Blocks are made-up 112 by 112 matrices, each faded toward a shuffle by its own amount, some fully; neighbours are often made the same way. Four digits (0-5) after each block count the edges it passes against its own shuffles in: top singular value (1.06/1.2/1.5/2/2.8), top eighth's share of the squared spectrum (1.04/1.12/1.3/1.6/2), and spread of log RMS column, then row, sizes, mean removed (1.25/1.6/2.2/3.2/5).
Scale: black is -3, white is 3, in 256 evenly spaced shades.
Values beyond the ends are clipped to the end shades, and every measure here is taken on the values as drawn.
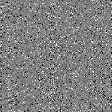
4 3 2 1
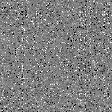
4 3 2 1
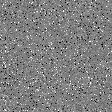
2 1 0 0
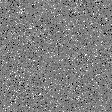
2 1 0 0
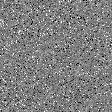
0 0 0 0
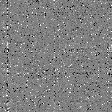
3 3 2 1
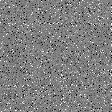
3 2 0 1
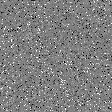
2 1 0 0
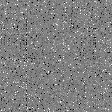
3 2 1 0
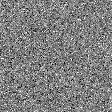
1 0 0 0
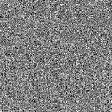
4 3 2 2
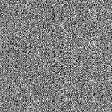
4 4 2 2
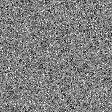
1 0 0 0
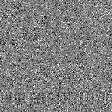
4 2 1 1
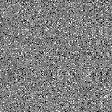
4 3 2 2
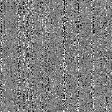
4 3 4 0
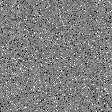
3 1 0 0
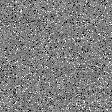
3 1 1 0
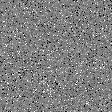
0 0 0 0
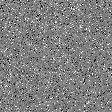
2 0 0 0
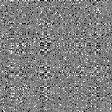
5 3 2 3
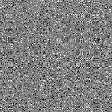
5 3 2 2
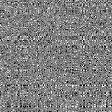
5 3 2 3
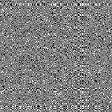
5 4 3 3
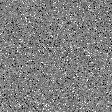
1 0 0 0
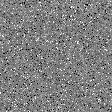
0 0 0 0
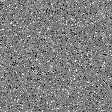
0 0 0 0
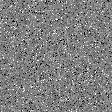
0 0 0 0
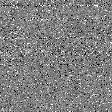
2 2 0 3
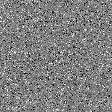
1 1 0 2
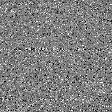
2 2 0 3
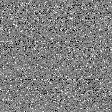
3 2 0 3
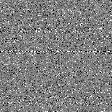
2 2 0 3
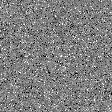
1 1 0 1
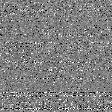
3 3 0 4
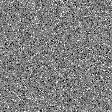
0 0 1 0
